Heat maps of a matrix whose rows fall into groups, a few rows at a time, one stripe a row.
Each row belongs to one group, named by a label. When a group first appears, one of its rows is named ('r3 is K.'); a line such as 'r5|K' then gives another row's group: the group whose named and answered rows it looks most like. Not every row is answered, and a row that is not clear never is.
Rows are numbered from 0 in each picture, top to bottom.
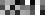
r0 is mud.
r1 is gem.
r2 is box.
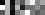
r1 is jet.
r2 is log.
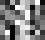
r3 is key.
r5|log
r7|log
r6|gem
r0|box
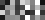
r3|key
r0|box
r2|box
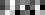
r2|mud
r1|box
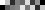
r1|log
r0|jet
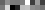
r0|key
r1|log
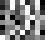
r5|key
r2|key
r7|jet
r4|mud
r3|log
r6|box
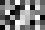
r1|mud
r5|gem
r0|gem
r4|gem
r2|log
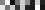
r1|box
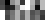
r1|log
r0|key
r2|jet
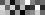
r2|jet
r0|log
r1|box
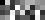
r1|gem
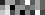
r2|jet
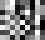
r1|mud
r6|box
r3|jet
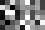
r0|key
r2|mud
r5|key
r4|log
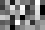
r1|box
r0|gem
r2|box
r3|jet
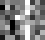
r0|key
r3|gem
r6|log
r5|log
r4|log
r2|key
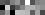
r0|key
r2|gem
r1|log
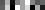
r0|log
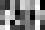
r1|box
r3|mud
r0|box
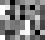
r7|jet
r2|jet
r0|log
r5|key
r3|jet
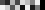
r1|jet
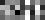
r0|key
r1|jet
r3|key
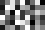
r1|mud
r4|gem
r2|gem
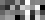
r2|key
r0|key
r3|mud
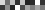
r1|gem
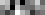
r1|gem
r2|gem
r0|jet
